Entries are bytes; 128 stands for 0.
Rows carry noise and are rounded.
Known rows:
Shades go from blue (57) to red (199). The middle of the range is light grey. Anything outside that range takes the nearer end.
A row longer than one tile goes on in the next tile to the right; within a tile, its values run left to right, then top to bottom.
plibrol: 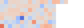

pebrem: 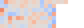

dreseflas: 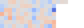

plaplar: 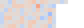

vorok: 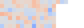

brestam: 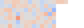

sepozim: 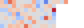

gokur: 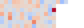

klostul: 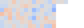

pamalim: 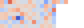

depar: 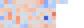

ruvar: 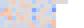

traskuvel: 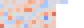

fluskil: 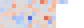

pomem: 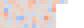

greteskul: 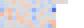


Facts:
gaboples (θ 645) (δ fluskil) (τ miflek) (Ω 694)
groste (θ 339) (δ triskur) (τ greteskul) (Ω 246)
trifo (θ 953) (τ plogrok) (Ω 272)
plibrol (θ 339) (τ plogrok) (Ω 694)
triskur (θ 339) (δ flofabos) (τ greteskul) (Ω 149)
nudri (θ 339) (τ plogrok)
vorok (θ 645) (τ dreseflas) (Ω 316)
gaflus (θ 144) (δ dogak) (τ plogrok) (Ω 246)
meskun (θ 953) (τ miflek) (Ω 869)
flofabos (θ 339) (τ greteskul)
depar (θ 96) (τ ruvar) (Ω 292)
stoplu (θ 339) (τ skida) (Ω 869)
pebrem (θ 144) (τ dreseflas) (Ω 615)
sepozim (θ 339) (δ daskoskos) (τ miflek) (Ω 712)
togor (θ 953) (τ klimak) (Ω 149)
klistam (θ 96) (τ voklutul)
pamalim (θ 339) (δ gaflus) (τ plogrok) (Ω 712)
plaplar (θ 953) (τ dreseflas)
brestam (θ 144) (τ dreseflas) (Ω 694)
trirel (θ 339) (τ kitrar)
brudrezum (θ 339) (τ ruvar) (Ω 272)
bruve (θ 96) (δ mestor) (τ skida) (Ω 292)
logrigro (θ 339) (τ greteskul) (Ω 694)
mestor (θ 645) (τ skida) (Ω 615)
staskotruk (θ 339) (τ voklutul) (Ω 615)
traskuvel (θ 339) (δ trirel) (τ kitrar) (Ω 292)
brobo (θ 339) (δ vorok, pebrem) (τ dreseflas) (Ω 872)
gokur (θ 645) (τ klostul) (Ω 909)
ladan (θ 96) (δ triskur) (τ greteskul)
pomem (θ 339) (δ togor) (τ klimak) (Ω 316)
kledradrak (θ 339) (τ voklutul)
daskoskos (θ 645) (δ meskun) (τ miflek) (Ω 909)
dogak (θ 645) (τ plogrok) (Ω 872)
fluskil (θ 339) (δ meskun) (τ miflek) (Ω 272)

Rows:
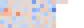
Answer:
plogrok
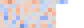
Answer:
triskur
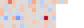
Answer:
brobo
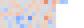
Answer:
brudrezum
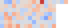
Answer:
meskun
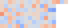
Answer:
dogak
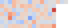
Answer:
gaboples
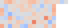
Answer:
staskotruk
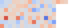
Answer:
gaflus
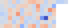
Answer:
togor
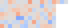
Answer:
nudri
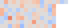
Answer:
mestor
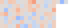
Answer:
stoplu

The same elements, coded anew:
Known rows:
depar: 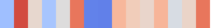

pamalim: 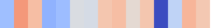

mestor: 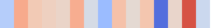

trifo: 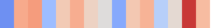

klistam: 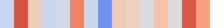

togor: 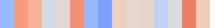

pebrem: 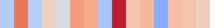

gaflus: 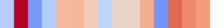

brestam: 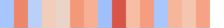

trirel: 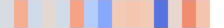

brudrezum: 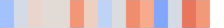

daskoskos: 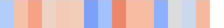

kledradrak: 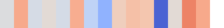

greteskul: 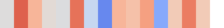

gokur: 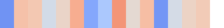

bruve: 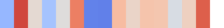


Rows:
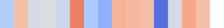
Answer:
triskur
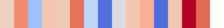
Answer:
groste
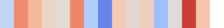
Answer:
plaplar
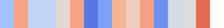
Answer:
traskuvel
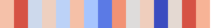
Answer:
brobo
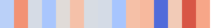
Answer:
plibrol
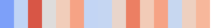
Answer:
meskun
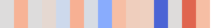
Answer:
staskotruk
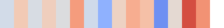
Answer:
logrigro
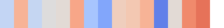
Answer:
pomem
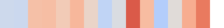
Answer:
fluskil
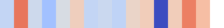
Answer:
nudri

